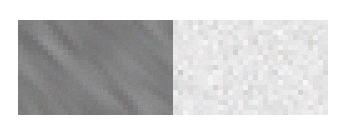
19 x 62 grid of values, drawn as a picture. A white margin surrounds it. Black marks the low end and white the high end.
It is made of 1 by 2 panels. Panel 1,1: middling, slanting down to the right, faint in contrast. Panel 1,2: very high, fine-grained, faint in contrast.
